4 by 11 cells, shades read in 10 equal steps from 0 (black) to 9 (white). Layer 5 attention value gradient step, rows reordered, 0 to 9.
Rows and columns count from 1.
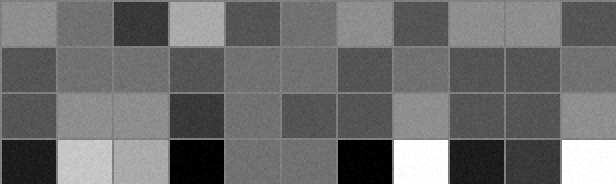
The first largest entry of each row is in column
4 2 2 8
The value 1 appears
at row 4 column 1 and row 4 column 9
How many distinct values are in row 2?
2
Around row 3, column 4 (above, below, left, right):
3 0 5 4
